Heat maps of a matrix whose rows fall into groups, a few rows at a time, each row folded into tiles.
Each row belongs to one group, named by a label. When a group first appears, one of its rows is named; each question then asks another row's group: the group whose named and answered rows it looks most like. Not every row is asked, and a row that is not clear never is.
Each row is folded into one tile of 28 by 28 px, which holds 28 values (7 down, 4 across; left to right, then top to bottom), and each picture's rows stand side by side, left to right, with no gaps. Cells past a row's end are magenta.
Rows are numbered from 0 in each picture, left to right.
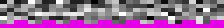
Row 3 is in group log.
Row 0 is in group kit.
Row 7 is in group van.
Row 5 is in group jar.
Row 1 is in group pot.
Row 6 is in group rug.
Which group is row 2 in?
pot
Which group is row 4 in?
pot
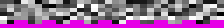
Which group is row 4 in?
kit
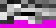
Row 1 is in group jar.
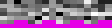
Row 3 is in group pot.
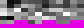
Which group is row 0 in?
log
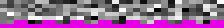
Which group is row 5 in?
van
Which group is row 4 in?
rug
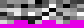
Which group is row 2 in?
jar
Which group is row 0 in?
jar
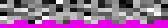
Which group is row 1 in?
kit
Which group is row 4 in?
log
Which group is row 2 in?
rug
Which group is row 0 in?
kit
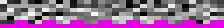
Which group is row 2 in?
kit
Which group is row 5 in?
kit
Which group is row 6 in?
pot
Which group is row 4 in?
kit
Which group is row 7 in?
kit
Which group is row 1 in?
log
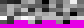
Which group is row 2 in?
van
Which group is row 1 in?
rug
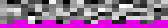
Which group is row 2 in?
log
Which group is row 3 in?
log
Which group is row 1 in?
rug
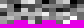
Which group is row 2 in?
kit
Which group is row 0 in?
pot
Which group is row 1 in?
rug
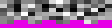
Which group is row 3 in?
van
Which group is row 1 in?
pot
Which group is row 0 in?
pot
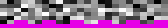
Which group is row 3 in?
kit
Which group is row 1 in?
pot
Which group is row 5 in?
rug
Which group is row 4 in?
jar
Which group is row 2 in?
rug
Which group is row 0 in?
log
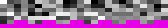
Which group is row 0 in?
pot
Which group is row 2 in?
log
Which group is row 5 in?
pot
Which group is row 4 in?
log
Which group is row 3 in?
log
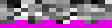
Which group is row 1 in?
pot
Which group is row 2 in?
kit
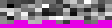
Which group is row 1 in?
van
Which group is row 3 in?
pot
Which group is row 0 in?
jar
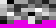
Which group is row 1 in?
jar
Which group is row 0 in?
pot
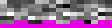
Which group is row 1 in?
van
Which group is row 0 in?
pot
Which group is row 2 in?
jar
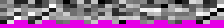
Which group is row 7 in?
log
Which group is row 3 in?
kit
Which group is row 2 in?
log
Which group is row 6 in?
log
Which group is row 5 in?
jar
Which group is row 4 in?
van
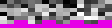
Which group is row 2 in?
log
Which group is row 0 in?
jar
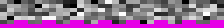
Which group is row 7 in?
jar
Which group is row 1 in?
van
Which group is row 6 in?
rug
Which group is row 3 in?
log
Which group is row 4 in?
pot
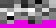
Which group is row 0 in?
jar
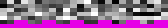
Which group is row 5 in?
van
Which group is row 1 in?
pot
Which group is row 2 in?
van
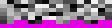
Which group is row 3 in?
van
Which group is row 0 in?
pot
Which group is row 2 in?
pot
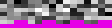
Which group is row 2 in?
van
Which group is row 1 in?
jar
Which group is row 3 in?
van
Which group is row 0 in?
kit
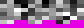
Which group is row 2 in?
pot
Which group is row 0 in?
kit
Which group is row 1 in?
kit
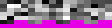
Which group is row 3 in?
jar
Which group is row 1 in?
kit
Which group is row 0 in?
rug
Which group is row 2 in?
van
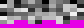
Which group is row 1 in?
rug
